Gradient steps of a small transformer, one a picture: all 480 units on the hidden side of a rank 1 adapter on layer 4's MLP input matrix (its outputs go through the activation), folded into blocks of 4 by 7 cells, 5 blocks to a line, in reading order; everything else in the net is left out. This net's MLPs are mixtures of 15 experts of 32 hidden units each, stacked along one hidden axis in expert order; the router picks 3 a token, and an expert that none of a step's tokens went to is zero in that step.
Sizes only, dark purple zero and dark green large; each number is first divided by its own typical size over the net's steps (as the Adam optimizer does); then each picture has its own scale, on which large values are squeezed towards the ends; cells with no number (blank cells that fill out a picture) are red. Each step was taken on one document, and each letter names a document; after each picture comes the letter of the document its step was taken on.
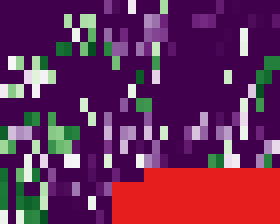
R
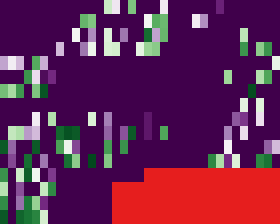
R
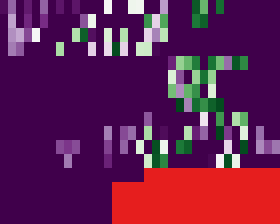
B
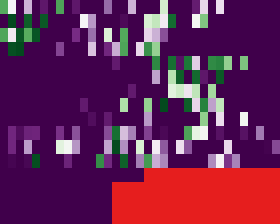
B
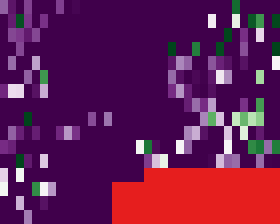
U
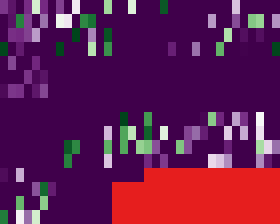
U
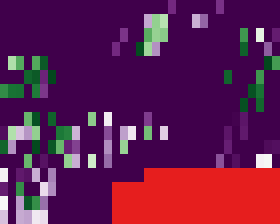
R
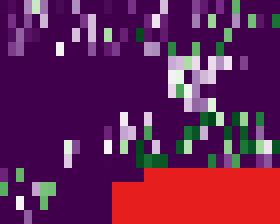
U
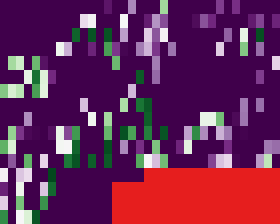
R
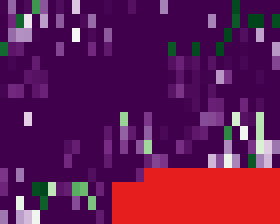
U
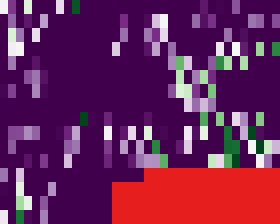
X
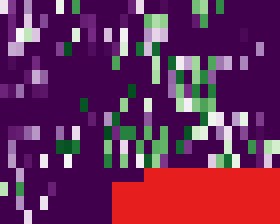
B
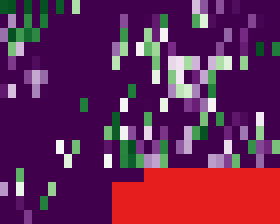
B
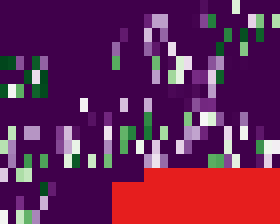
R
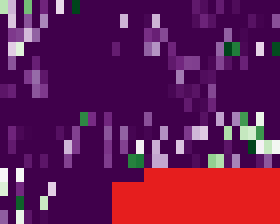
X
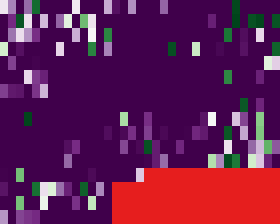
U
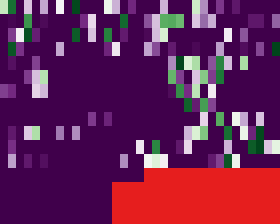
X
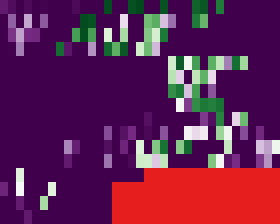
B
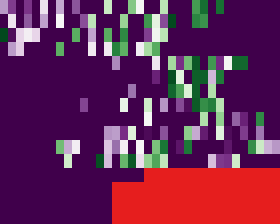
B
